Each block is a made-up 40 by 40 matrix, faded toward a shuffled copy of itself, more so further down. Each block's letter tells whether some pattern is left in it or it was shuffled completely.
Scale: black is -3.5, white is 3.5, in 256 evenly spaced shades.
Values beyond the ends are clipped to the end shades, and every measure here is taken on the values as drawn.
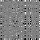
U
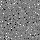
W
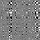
U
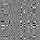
U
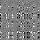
U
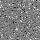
W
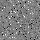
W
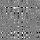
U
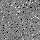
W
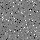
W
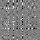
U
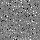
W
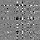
U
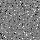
W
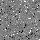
W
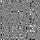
U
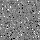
W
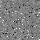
W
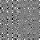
U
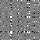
U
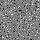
W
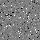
W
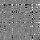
U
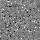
W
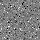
W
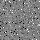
W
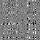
U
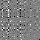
U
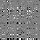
U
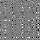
U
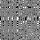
U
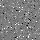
W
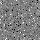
W
